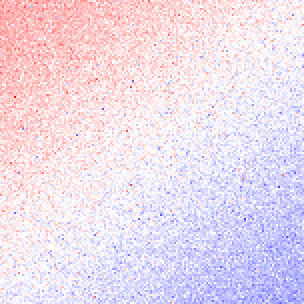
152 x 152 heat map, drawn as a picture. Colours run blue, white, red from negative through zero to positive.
Slope: up to the top left. Mirror symmetry: none. Ninth with the lowest average: bottom right. Ninth with the highest average: top left. Odd rows or columns: none. Grain: fine. Stripes: none.
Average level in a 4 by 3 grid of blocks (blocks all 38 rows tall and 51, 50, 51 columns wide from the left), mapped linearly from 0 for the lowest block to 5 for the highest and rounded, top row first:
5 4 3 / 4 3 2 / 3 2 1 / 2 1 0
